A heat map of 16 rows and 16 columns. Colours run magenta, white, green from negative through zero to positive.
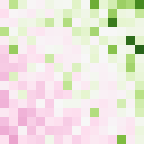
Slope: up to the top right. Stripes: none. Ninth with the lowest average: bottom left. Mirror symmetry: none. Roughest part: top right. Histogram: skewed, a long tail of high values.
